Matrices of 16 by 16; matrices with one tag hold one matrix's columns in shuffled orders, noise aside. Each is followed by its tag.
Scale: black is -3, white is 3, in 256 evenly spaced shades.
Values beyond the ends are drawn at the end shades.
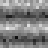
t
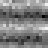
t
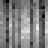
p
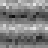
t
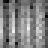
p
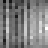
p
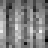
p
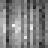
p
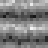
t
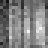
p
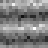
t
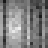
p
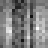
p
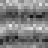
t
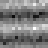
t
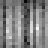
p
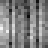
p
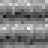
t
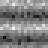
t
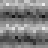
t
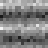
t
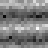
t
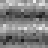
t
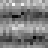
t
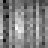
p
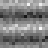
t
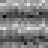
t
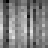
p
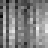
p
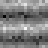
t
